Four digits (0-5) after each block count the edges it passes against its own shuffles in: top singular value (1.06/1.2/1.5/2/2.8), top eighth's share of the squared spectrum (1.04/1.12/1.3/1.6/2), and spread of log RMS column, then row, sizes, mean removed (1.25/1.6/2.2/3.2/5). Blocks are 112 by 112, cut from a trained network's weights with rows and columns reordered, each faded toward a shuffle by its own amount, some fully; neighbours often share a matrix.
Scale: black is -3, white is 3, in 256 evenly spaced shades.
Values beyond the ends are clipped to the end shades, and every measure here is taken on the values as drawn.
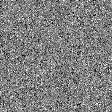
1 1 0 1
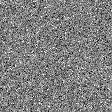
0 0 0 0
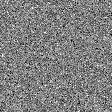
0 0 0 0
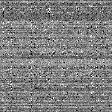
4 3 3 1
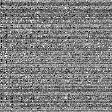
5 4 3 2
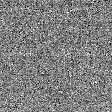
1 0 0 0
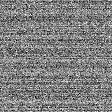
4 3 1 1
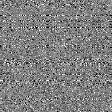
4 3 0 3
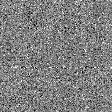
1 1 1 1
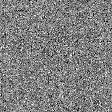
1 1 0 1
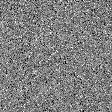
0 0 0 0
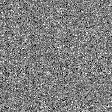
1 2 0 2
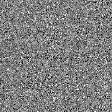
2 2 2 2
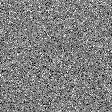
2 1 0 0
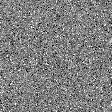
1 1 0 0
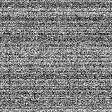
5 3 1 2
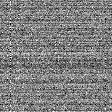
4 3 2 1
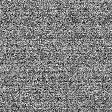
3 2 0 0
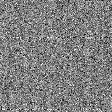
2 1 0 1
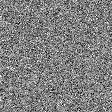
0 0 0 0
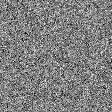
1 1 0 0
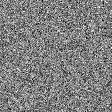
1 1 0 0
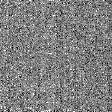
2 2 1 2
